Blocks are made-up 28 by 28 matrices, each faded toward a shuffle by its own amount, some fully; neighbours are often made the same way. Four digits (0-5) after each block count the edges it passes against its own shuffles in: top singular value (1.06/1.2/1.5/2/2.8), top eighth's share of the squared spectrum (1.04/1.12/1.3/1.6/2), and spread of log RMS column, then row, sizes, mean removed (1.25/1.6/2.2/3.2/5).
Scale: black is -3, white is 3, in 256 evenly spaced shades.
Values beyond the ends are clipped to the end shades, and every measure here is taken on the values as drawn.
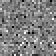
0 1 0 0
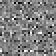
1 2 0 2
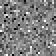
0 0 0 0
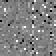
2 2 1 0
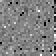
2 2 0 0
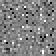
1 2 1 0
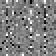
3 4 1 0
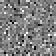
0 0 0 0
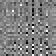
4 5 3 2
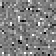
0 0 0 0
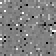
1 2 0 0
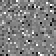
1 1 0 0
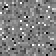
0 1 0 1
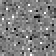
0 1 0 0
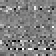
2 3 0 3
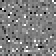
0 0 0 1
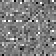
1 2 0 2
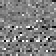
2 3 0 2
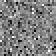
1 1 0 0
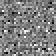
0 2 0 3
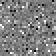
0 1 0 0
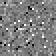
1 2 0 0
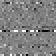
3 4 0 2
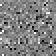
2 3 0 1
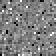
1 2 0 0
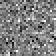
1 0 0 0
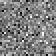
0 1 0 1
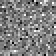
1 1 0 0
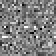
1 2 0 2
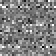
1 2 0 3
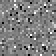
1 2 0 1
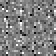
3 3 1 0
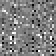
3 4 2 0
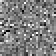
2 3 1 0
